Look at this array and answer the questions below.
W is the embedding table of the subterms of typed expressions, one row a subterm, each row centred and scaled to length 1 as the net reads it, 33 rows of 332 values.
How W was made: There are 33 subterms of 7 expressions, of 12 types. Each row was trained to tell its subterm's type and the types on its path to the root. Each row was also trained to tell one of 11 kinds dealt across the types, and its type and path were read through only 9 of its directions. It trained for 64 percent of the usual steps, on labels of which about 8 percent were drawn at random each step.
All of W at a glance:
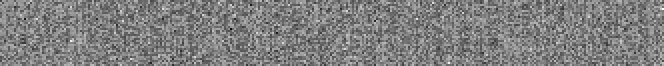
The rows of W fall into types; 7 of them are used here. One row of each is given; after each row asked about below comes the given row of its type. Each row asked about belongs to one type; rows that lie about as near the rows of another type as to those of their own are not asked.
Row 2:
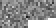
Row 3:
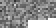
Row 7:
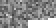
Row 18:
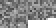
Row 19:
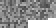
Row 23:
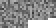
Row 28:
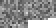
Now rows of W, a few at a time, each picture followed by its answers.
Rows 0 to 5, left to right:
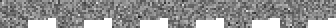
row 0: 7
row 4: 2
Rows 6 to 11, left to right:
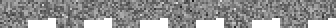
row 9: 23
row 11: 23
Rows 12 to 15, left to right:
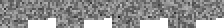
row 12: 18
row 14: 2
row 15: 7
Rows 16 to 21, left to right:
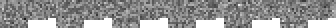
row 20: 23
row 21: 19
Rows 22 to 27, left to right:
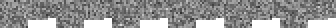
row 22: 2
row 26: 23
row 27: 7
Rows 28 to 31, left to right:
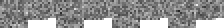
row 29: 18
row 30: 7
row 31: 28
